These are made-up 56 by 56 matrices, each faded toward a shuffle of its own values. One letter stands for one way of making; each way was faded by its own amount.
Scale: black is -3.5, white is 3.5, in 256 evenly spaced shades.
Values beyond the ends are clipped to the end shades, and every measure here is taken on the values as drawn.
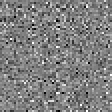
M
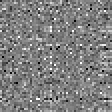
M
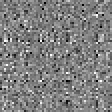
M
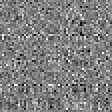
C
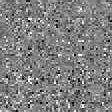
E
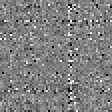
E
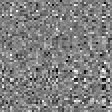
C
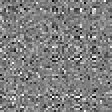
C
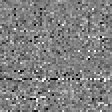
E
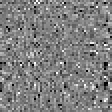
M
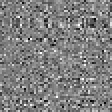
C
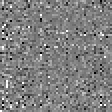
E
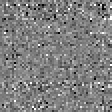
E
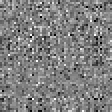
M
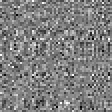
C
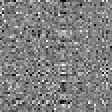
C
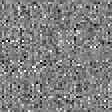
M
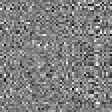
C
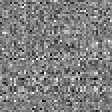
C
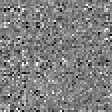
M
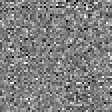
M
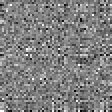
C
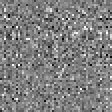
M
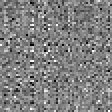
C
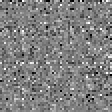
E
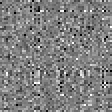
M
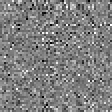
M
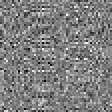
C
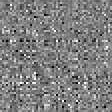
C
